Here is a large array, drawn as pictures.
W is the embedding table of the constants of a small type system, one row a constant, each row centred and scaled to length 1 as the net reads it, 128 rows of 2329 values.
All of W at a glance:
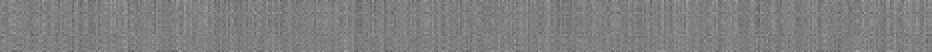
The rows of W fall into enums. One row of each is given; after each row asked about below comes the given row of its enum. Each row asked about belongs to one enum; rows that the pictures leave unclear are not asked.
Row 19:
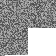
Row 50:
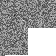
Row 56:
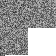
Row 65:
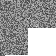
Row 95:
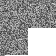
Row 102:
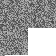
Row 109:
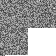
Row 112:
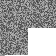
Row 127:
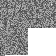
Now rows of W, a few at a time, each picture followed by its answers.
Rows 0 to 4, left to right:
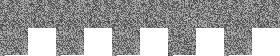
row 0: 102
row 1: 102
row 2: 102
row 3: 65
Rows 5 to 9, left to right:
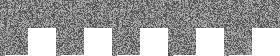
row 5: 127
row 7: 127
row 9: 102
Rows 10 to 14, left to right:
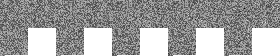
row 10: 102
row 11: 19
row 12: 65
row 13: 65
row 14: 50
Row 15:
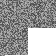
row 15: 19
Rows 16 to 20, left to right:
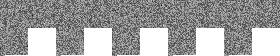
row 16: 127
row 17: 102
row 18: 109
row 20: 112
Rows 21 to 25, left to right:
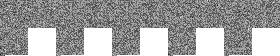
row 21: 56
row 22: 19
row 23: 19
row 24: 109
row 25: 50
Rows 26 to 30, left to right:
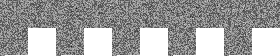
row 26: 19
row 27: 50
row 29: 109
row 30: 127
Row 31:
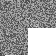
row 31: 65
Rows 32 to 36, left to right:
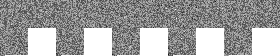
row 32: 127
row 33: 65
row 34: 109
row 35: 56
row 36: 112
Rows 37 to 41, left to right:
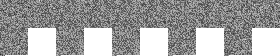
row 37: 109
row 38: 102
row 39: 102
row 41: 95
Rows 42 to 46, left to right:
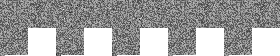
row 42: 19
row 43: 56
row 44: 65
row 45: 19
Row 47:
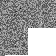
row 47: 50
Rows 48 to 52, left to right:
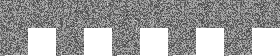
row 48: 112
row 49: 127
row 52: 19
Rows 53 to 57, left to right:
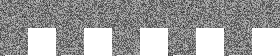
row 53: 109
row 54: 50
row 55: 102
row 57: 50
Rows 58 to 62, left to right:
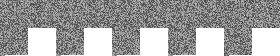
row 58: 19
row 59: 112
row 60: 102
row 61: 112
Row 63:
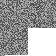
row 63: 19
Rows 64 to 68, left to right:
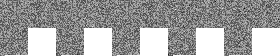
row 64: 19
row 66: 19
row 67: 56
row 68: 50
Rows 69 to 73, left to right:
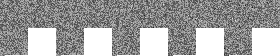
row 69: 102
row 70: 112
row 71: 127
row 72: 65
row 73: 56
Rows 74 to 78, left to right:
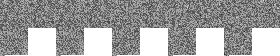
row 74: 102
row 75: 102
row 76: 19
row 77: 127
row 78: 109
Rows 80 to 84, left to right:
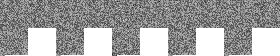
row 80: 102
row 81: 112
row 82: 56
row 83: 112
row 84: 19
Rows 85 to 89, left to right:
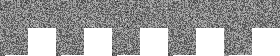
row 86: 65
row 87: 56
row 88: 65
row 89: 112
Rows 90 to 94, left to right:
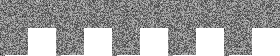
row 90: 109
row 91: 112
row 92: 50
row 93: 112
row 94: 50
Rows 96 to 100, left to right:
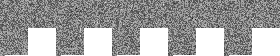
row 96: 102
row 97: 50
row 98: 127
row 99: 65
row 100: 65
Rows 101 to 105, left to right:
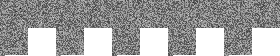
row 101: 50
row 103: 65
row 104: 65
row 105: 19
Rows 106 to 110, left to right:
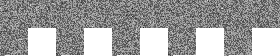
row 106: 95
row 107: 65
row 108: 50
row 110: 102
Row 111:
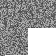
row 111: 127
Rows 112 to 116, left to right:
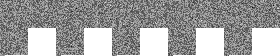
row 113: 50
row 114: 127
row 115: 65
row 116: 109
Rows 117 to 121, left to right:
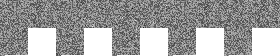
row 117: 19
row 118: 65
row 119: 50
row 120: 19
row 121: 102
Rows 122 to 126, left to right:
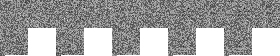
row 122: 65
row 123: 56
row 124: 112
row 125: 50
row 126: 50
